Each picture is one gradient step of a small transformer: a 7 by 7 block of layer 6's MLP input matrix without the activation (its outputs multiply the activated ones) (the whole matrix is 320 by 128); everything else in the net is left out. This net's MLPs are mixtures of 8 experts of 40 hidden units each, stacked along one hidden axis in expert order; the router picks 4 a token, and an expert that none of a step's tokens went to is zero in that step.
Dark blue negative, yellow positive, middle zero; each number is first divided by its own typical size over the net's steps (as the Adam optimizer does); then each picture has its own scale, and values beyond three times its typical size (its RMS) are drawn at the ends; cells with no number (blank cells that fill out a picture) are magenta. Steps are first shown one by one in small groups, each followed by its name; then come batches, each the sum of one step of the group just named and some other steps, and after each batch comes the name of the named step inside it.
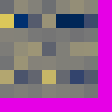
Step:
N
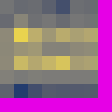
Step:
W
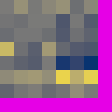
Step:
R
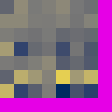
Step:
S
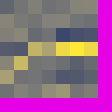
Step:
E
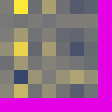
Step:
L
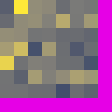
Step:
L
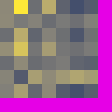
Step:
L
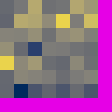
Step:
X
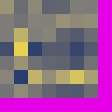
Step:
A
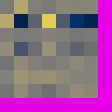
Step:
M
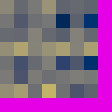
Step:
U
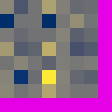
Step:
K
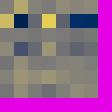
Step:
M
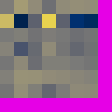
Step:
M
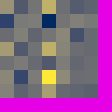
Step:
K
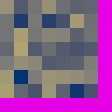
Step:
A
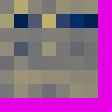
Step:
M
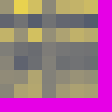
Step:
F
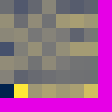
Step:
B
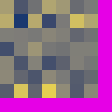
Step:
B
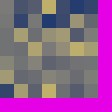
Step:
B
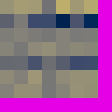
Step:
F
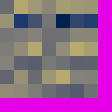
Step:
F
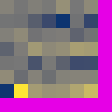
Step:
B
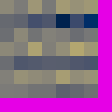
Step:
F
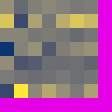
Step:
B
